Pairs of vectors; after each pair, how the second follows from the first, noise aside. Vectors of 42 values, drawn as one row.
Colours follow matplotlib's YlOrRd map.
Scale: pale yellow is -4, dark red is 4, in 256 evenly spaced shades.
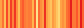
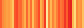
shuffled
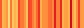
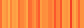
shrunk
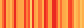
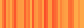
shrunk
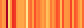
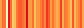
negated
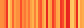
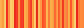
reversed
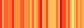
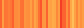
shrunk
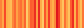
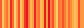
reversed
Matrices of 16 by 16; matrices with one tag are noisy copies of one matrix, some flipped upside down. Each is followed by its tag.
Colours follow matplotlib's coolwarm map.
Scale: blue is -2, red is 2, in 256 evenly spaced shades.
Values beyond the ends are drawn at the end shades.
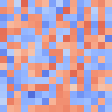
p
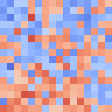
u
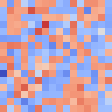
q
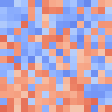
u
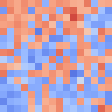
u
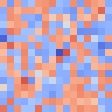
q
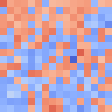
u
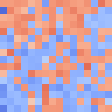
u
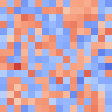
q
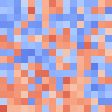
u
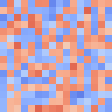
p
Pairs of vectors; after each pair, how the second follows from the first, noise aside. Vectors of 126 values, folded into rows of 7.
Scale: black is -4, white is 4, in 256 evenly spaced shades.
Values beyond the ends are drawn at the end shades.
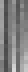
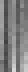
copied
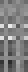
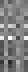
copied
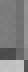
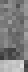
copied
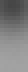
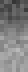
copied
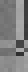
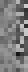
sign-scrambled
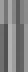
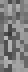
sign-scrambled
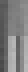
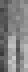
copied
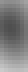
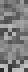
sign-scrambled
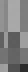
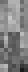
copied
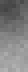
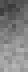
copied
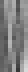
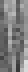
copied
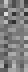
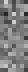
sign-scrambled
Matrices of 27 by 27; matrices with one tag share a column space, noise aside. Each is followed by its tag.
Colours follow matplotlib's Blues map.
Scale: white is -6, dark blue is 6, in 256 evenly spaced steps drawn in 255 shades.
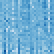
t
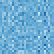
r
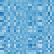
r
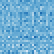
r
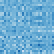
r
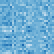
r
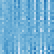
t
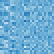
r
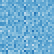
r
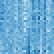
t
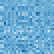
r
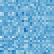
r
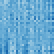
t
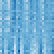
t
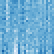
t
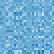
r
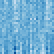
t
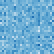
r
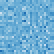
r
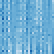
t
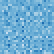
r
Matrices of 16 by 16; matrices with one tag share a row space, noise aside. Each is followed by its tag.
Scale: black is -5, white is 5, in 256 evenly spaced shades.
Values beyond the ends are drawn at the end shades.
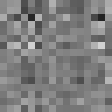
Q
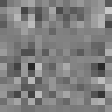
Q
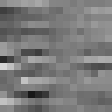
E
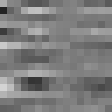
E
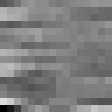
E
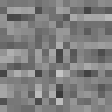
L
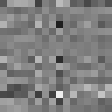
L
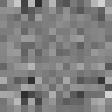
Q
